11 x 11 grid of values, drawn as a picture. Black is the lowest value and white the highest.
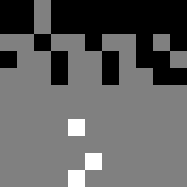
Ninth with the highest average: bottom middle. Slope: up to the bottom. Roughest part: top left.
